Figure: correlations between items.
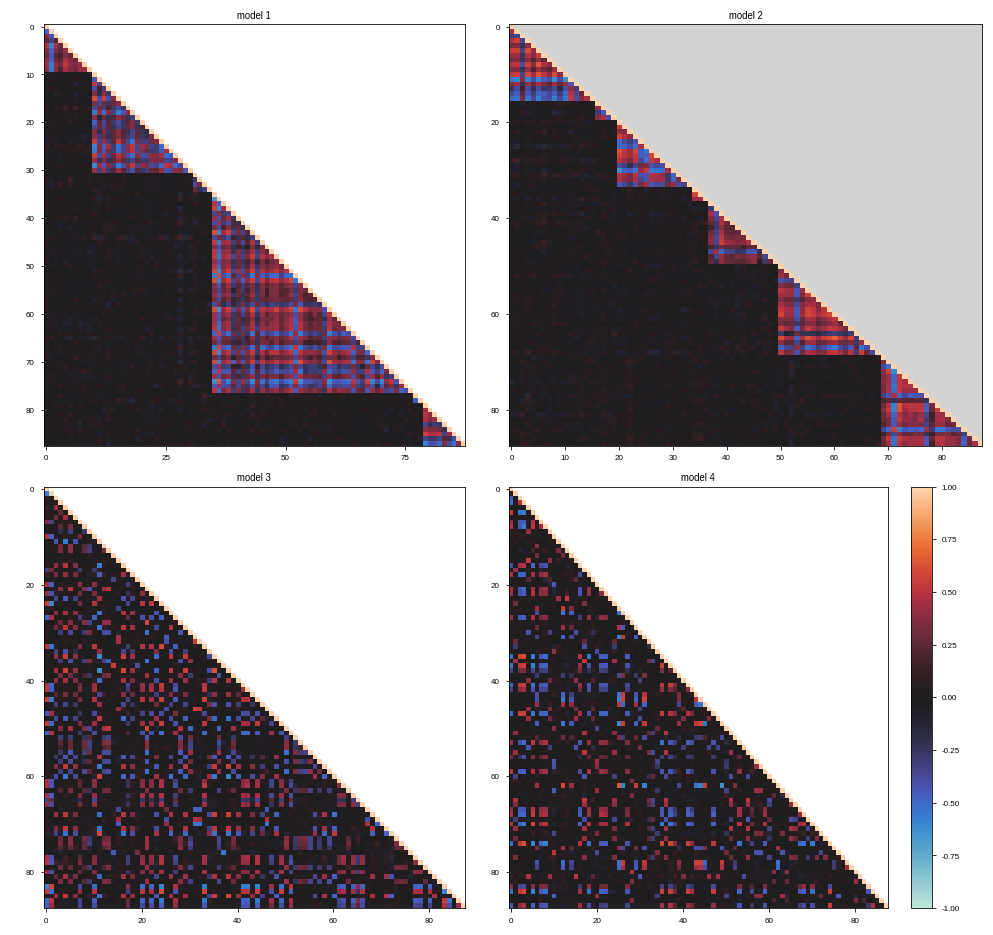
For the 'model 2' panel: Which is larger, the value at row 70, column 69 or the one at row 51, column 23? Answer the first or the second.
the first
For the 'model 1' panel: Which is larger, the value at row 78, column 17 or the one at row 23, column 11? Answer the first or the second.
the first
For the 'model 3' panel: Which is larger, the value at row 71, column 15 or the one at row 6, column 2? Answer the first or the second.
the second
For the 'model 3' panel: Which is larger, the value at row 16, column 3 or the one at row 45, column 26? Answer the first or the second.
the first
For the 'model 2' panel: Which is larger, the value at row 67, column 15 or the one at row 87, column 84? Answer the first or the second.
the first
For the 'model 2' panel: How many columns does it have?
88
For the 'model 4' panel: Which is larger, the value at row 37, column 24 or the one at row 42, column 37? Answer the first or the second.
the second
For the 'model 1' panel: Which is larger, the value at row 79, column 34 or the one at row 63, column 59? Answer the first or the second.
the second
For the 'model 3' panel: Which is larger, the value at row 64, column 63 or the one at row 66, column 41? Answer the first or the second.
the second
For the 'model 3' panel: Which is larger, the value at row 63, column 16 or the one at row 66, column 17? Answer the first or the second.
the first
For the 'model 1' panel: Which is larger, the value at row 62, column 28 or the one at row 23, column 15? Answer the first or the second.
the second
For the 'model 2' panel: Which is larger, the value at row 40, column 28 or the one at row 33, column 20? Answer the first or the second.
the first
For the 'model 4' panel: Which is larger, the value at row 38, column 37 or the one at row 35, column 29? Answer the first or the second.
the first
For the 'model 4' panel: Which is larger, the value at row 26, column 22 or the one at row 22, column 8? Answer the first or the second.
the second
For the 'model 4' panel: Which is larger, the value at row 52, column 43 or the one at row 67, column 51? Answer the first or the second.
the second
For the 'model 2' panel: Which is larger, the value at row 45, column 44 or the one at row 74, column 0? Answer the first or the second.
the first
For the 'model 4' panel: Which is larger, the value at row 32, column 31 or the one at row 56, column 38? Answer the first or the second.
the first
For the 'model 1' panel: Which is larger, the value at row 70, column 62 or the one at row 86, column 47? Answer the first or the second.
the first
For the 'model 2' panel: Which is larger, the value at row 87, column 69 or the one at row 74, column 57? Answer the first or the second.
the first
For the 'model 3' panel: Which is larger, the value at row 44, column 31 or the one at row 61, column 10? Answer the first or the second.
the second
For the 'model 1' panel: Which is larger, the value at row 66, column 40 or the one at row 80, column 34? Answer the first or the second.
the first
